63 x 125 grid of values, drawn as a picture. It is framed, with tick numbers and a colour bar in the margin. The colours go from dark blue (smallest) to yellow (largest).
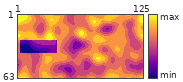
The middle left is the roughest part. An odd patch, lower than its surroundings, sits in the middle left. The ninth with the lowest average is the middle left. The top left is the ninth with the highest average.
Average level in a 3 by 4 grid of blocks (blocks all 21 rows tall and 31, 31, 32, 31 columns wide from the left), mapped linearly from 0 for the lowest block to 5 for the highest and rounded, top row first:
5 4 4 4
0 2 4 4
4 2 3 3
